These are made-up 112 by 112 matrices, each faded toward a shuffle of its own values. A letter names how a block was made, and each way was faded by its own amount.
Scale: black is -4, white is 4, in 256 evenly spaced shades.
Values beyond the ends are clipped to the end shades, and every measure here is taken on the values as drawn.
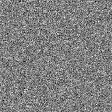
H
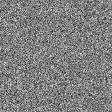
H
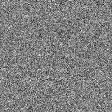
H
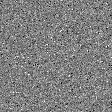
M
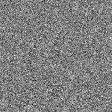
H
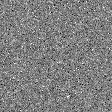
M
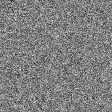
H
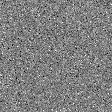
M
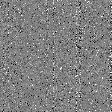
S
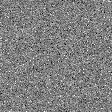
M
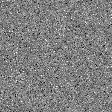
M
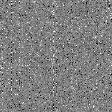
S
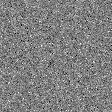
M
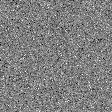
M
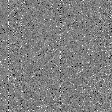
S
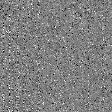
S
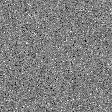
M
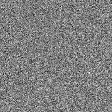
H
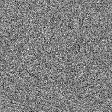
H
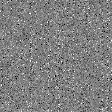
S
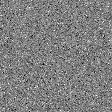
M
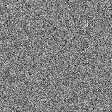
H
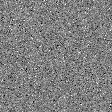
M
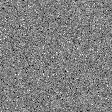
M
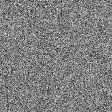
H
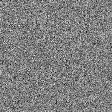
H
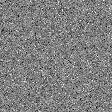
M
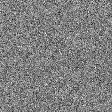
H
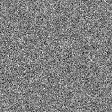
H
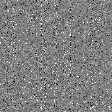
S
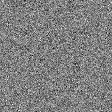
H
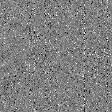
S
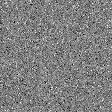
M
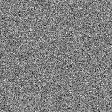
H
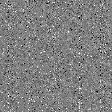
S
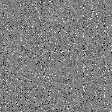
S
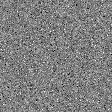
M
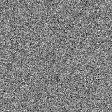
H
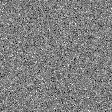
M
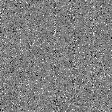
S
